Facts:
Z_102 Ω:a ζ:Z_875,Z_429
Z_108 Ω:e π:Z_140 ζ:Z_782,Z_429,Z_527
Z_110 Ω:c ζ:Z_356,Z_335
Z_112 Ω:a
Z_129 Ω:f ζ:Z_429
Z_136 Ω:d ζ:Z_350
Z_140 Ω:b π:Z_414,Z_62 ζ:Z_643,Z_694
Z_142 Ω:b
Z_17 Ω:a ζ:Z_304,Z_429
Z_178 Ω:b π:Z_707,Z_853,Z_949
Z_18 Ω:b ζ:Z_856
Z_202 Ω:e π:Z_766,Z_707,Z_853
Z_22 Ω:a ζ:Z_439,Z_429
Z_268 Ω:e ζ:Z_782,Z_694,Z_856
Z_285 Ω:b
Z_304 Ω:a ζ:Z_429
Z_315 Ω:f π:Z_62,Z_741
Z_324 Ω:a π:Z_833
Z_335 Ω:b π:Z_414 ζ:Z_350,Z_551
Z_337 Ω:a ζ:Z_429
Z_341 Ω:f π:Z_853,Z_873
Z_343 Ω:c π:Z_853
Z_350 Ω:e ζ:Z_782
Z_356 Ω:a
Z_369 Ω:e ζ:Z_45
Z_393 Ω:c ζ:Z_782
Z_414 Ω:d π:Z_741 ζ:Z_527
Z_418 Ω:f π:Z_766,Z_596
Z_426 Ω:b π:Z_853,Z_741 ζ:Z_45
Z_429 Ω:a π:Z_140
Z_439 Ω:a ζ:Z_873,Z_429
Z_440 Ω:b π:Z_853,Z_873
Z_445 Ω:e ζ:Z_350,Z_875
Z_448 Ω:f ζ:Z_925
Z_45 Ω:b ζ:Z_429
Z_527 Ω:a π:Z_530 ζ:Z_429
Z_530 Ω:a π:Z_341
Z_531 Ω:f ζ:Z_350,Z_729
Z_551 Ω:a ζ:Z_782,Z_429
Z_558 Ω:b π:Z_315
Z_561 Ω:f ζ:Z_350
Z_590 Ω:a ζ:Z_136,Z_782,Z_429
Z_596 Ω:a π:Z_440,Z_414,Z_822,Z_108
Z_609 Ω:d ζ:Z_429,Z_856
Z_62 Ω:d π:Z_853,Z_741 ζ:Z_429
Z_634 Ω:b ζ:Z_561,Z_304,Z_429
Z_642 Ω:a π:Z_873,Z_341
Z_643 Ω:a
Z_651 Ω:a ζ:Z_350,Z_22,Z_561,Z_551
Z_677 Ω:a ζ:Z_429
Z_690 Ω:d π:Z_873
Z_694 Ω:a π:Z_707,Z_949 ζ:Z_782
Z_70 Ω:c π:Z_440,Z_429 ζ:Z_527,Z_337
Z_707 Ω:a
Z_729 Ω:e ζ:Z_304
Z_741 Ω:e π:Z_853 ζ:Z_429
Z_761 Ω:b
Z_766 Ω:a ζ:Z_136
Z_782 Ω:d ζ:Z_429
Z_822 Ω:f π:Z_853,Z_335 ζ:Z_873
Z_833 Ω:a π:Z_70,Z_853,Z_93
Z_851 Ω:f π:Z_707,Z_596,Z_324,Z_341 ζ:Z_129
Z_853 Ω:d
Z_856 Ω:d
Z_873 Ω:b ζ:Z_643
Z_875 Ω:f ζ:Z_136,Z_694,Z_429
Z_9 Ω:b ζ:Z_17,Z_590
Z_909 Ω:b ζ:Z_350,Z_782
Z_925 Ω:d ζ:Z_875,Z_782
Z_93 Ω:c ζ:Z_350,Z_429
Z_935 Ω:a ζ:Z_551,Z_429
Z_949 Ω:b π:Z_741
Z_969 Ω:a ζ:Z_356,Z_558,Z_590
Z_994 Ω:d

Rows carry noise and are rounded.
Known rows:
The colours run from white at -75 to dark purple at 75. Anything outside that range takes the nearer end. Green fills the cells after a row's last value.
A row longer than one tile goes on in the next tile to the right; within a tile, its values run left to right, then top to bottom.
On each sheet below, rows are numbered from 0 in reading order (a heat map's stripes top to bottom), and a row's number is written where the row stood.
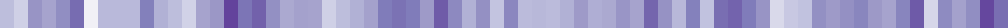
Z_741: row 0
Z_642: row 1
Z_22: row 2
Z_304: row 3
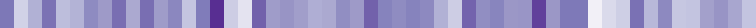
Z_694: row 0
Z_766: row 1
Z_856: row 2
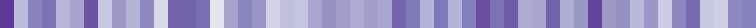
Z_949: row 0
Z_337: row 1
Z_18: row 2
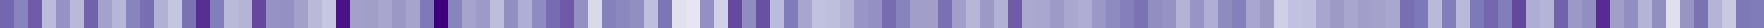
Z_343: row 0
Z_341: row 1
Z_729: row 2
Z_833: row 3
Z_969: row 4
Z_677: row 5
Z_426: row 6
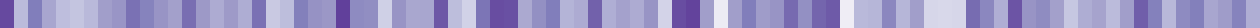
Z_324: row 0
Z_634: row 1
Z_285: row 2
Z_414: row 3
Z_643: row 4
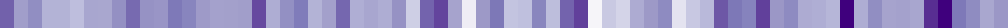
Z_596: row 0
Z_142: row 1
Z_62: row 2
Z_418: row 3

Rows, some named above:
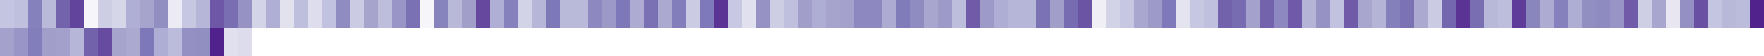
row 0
Z_62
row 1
Z_527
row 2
Z_694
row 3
Z_590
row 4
Z_609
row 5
Z_343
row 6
Z_335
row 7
Z_393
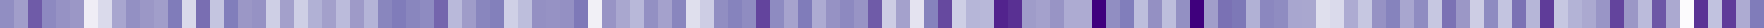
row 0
Z_202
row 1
Z_429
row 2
Z_108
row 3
Z_335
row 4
Z_851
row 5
Z_530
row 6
Z_93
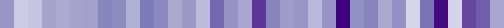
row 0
Z_590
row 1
Z_822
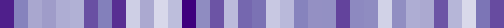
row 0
Z_561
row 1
Z_634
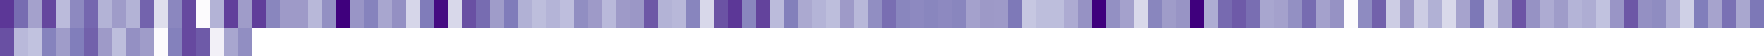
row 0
Z_873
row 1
Z_822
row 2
Z_439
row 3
Z_707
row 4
Z_129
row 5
Z_350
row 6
Z_651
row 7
Z_558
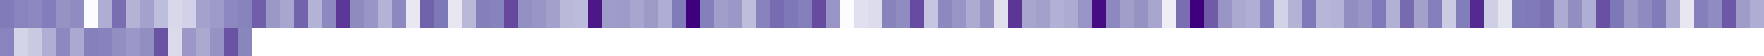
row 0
Z_445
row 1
Z_140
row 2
Z_341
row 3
Z_690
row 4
Z_315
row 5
Z_694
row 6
Z_110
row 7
Z_17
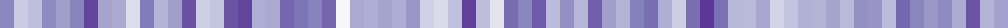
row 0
Z_45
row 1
Z_925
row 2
Z_343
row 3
Z_551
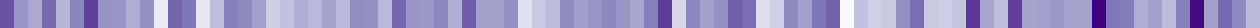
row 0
Z_140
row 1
Z_551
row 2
Z_304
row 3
Z_782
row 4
Z_448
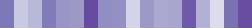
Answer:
Z_634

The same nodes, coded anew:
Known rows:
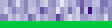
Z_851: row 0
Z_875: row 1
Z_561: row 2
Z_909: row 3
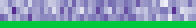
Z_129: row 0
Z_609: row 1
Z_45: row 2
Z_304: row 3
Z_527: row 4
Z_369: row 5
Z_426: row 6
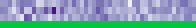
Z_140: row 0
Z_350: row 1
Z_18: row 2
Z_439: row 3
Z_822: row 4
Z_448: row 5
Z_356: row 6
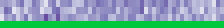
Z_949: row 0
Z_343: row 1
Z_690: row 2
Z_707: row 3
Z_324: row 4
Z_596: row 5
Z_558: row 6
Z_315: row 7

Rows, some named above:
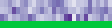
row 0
Z_875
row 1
Z_531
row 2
Z_741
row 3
Z_925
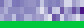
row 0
Z_766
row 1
Z_140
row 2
Z_350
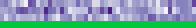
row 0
Z_268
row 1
Z_694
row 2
Z_426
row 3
Z_350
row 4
Z_418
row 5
Z_62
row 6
Z_429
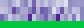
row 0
Z_875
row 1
Z_782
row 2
Z_136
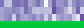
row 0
Z_651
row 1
Z_341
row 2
Z_140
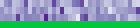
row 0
Z_70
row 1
Z_93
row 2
Z_335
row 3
Z_609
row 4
Z_445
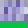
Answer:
Z_634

